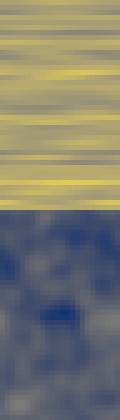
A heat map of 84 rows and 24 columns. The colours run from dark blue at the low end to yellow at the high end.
It is made of 2 by 1 panels. Panel 1,1: high, streaked across. Panel 2,1: low, blotchy.
